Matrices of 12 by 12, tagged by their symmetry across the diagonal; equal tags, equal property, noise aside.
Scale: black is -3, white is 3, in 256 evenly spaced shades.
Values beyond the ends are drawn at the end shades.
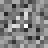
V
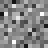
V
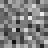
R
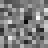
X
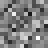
V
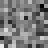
X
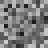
V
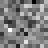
X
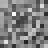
V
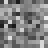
X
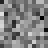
X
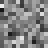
X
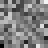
R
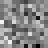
X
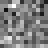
X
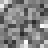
V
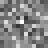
V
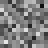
R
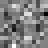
R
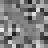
R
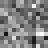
R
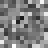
V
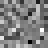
R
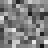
R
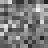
X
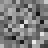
V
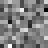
R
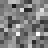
X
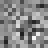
V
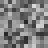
R
